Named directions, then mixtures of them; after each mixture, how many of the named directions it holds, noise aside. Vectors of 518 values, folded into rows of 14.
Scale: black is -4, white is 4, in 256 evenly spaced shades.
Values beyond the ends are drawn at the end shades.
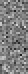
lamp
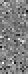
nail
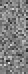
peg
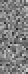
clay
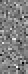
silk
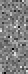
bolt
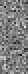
two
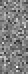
three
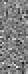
two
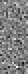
two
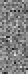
three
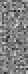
three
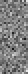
two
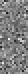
two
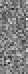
one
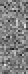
three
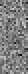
two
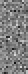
three
